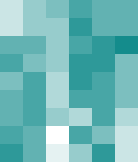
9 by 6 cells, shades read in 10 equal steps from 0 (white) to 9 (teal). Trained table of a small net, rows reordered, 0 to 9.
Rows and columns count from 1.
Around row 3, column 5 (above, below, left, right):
6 8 7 9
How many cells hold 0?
1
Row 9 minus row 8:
1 0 1 -3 3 0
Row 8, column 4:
7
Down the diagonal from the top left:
2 4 4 8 7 5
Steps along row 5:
up down up down down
